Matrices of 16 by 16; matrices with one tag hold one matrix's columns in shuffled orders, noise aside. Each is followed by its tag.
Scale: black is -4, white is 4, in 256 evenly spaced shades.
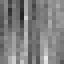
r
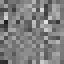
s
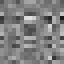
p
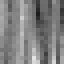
r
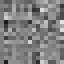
s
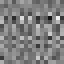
p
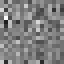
s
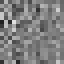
s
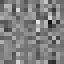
s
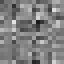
s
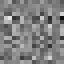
p
